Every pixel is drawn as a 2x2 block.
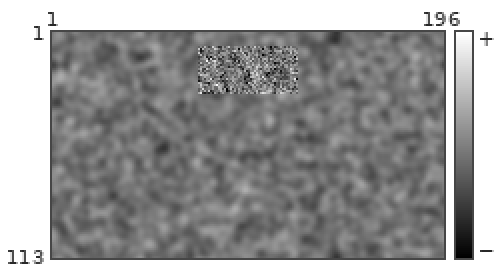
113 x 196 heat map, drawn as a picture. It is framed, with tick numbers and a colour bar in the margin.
In the top middle lies a patch that is rougher than the rest. No regular stripes run through it. The texture is blotchy. The distribution is heavy-tailed on both sides. The top middle is the roughest part. The halves do not mirror each other. There is no overall slope.
